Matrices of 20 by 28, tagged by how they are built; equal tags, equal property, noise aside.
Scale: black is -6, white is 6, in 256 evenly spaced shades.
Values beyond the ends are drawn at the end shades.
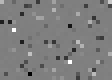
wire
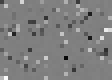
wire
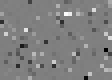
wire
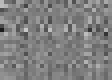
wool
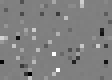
wire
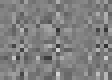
wool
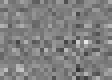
wool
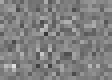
wool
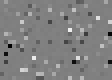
wire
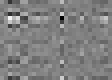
wool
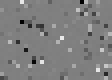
wire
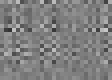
wool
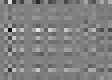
wool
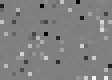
wire
